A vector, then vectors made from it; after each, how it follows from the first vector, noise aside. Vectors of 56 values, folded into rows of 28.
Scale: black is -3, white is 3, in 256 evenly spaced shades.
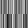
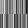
wrapped around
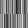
wrapped around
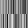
sign-scrambled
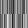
negated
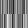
negated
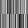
wrapped around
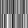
negated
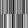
negated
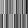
wrapped around
